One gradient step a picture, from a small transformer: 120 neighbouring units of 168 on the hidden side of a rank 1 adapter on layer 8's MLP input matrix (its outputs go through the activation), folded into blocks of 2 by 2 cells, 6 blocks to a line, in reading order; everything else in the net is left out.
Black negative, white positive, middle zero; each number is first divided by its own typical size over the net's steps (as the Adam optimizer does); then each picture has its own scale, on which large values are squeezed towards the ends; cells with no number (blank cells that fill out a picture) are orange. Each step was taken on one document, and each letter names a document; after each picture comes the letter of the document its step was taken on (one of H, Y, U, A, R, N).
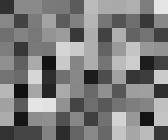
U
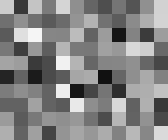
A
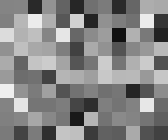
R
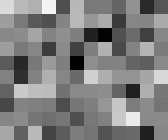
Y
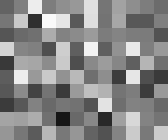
R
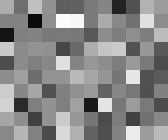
R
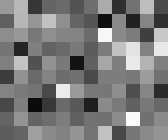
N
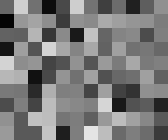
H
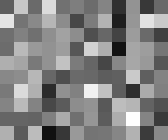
Y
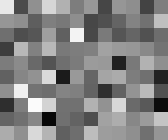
H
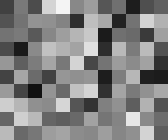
Y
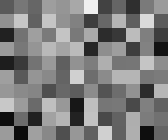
R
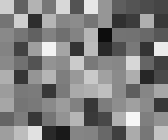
Y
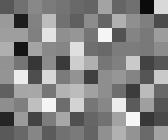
N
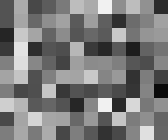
U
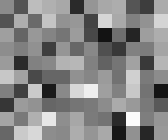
Y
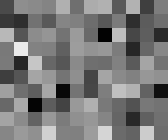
N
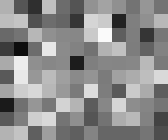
Y
